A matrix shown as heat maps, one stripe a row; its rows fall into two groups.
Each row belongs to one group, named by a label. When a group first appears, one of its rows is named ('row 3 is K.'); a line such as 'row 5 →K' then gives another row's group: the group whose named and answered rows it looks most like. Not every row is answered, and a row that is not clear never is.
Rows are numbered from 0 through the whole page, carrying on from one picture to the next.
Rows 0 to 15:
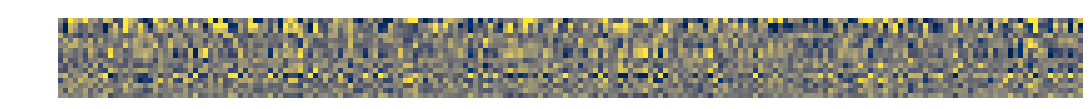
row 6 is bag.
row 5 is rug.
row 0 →rug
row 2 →bag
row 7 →bag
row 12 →rug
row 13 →rug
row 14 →rug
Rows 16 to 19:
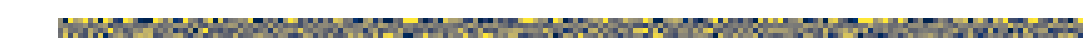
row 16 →rug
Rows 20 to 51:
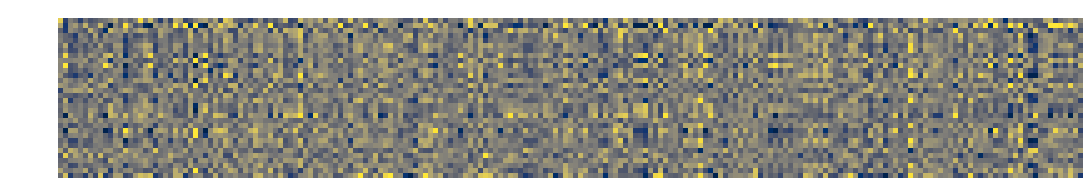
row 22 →bag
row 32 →bag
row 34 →rug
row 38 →bag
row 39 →bag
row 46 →rug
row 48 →bag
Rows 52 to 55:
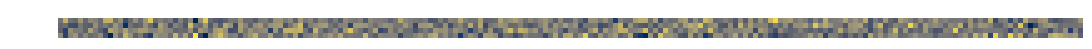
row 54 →bag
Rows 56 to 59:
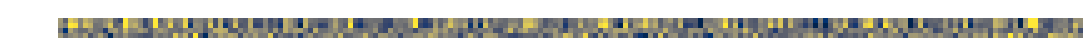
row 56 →rug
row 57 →rug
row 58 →bag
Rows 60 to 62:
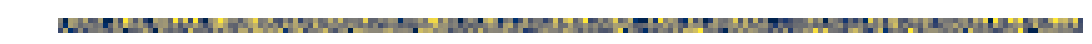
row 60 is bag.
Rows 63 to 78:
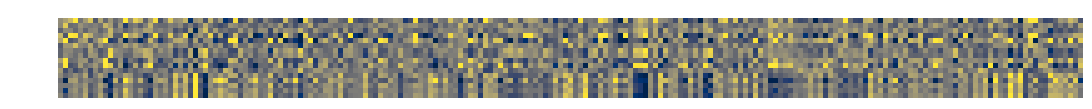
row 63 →rug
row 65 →bag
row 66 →rug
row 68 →rug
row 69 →bag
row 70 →bag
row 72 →bag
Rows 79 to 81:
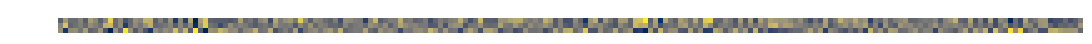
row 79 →bag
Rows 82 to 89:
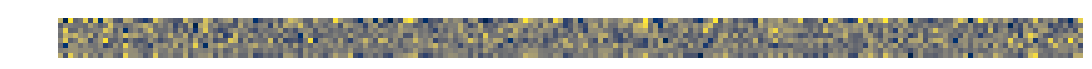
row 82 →rug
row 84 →bag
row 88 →rug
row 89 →rug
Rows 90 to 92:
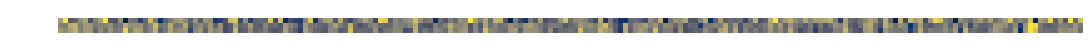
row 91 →rug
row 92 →rug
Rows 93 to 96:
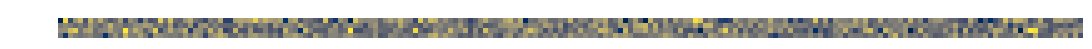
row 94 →bag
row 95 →rug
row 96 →bag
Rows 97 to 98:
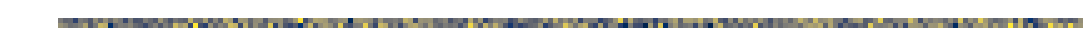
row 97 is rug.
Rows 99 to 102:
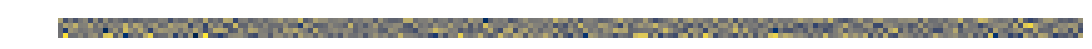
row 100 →rug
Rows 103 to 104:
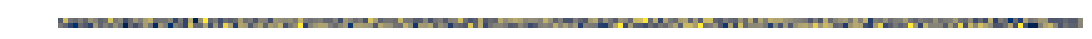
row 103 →bag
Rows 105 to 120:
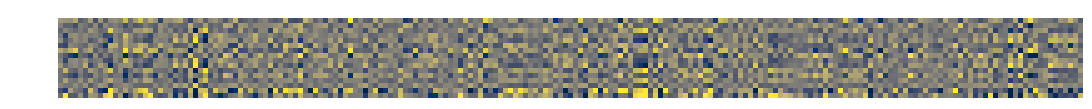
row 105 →rug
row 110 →bag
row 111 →rug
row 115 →bag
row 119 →bag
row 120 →bag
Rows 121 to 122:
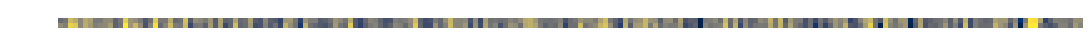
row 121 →rug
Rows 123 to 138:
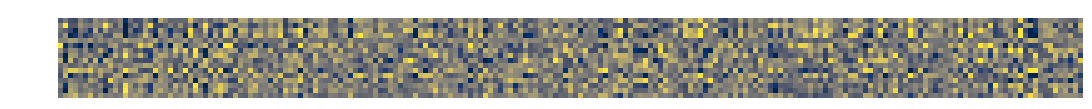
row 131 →rug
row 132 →bag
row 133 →rug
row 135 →bag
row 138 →rug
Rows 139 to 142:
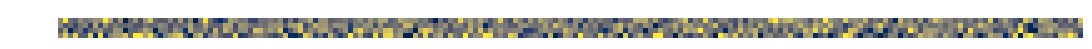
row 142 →rug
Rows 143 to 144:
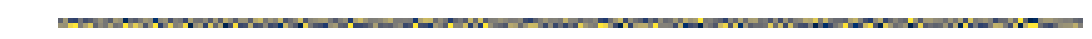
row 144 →rug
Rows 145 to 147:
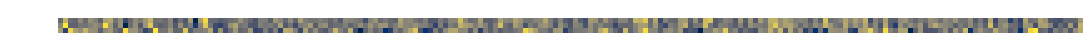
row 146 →bag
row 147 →rug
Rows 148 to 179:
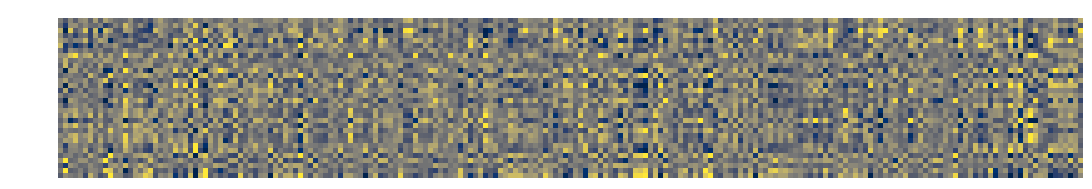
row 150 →rug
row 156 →bag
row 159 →bag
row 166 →rug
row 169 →rug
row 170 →bag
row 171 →rug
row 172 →rug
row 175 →bag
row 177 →bag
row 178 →bag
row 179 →bag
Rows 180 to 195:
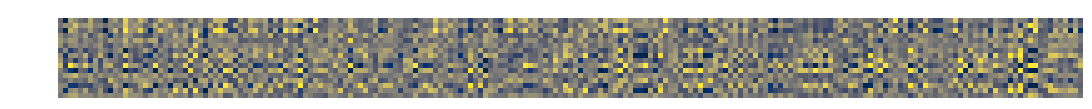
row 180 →bag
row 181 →rug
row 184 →rug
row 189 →rug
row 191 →rug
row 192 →bag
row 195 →rug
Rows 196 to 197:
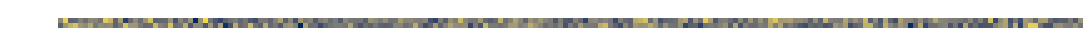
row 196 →bag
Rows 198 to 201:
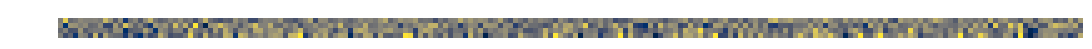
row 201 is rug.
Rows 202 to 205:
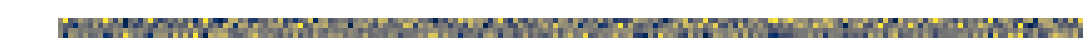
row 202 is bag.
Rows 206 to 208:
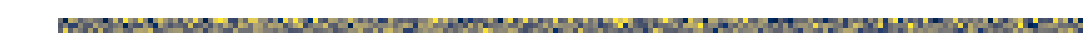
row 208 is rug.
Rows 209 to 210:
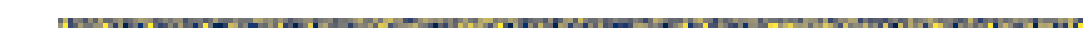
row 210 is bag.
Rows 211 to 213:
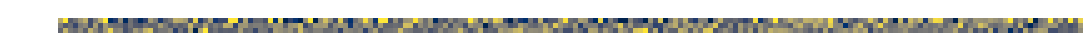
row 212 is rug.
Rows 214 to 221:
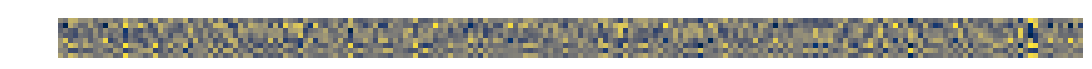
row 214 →rug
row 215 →bag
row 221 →rug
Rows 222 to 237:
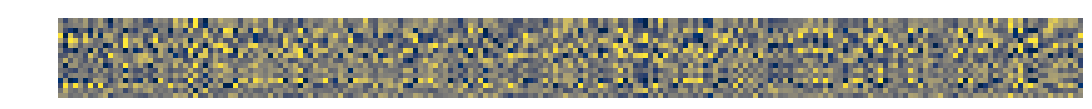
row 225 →rug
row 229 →bag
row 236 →bag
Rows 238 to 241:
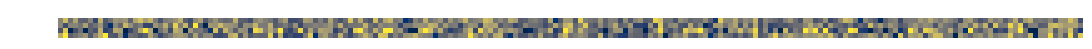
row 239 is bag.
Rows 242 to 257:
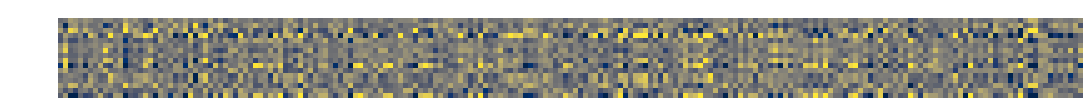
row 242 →rug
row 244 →rug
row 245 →bag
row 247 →bag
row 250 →bag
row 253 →bag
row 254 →bag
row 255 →rug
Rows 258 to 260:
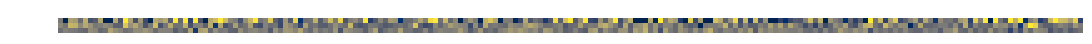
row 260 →bag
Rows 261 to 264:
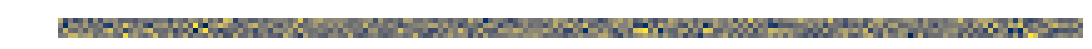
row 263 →bag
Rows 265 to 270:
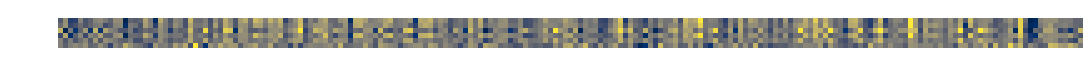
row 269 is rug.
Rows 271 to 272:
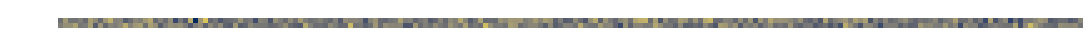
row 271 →bag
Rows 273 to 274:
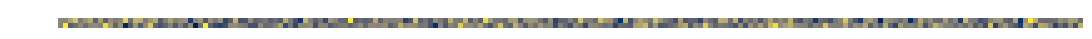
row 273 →rug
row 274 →bag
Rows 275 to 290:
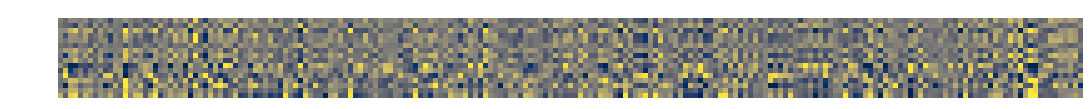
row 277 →rug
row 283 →rug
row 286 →bag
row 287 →rug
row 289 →rug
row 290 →rug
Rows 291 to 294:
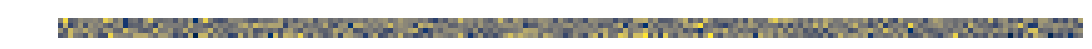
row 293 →rug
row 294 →bag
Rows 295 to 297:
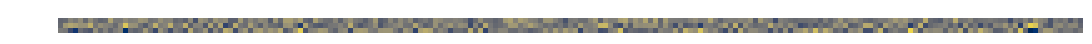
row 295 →bag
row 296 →rug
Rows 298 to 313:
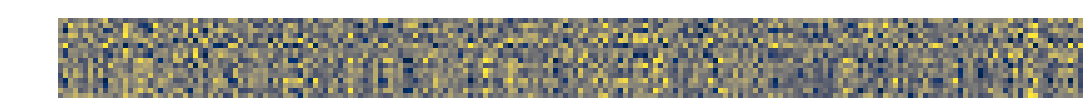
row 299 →rug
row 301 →rug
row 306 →rug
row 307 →bag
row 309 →rug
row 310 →bag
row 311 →bag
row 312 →rug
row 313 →rug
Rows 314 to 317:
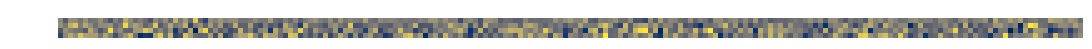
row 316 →bag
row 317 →rug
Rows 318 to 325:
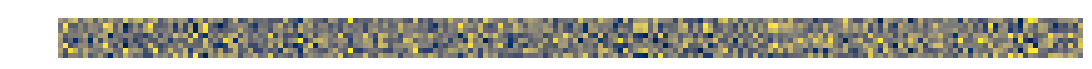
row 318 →rug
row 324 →rug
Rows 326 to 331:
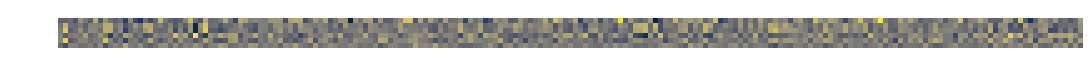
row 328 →bag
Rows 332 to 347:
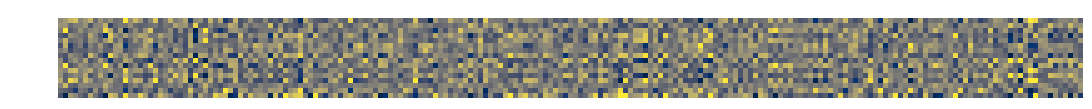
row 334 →bag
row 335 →bag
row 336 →bag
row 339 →bag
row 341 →bag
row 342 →rug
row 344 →rug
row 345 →bag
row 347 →bag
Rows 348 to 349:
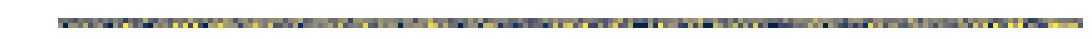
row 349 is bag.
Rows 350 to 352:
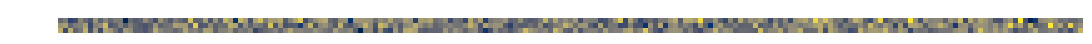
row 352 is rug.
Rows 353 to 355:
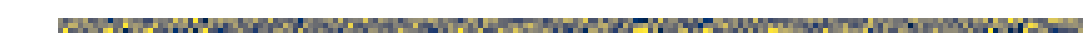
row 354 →rug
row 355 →bag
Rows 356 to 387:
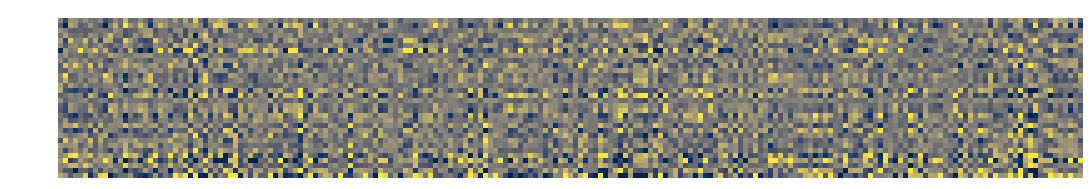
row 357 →bag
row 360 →rug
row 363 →bag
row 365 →rug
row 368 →bag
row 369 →rug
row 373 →bag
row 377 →rug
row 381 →rug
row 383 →rug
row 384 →bag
